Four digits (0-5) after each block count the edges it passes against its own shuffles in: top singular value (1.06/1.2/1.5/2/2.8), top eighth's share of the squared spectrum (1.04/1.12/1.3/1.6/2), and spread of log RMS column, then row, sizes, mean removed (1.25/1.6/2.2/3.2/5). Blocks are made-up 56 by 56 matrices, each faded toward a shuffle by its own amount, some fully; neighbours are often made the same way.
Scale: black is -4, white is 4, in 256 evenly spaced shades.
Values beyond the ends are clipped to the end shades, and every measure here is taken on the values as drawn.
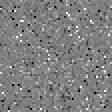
0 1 0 0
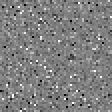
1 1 0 0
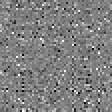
4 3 2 1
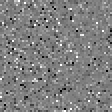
0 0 0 0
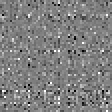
3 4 2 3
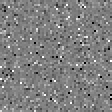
1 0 0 0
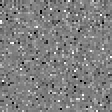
0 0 0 0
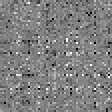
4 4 2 2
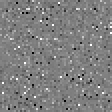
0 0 0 0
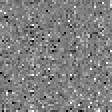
2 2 1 1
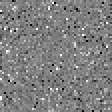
2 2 0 0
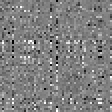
4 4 3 2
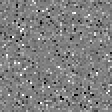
1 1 0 0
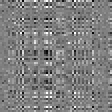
5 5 4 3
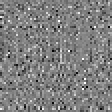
4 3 2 2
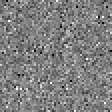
0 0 0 0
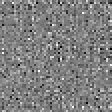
4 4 2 2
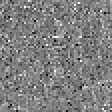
3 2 0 1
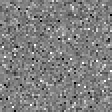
1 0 0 0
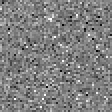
2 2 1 0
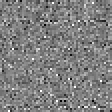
3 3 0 2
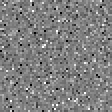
0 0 0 0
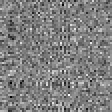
4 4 2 2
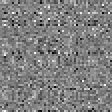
4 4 2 2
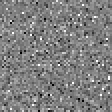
2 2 0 0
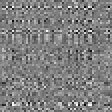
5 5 3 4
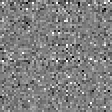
4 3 2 2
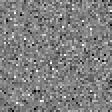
2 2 1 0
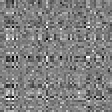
5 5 3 3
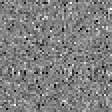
3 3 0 1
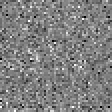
3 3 1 1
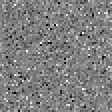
0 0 0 0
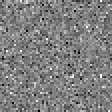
2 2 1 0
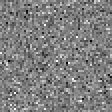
2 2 0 1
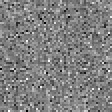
3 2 0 1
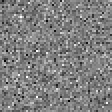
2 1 0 0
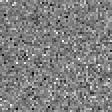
2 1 0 0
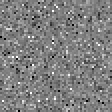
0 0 0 0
